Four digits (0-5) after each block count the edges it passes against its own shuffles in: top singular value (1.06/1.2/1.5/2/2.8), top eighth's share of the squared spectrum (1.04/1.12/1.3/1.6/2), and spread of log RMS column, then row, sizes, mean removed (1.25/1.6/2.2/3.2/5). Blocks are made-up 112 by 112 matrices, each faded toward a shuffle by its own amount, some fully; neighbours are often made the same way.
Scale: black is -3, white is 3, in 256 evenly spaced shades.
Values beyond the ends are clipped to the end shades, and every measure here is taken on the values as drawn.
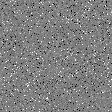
0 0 0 0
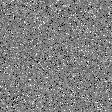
0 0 0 0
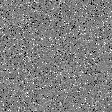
2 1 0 0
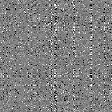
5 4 3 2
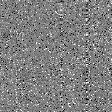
4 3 2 1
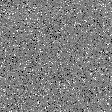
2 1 0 0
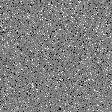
1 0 0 0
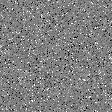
1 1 0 0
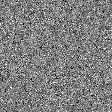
0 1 0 2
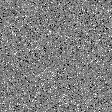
0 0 0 0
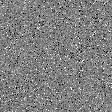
1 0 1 0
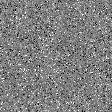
0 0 0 0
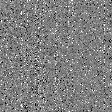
1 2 2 0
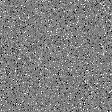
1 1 1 0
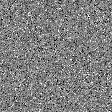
0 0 0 0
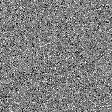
2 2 0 0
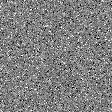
0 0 0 0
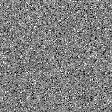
3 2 1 1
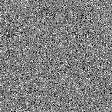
3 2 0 1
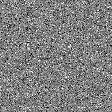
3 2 1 0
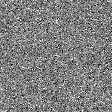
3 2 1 1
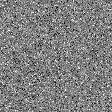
1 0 0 0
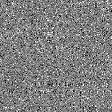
3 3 1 1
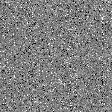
1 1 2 0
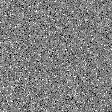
0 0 1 0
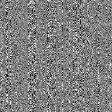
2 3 4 0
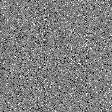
1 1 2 0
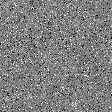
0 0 0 0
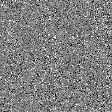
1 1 2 0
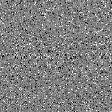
4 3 1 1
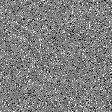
3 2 0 0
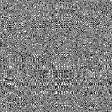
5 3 2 3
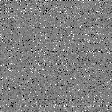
3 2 1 2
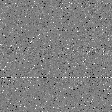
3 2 0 1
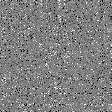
3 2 1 2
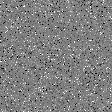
2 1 1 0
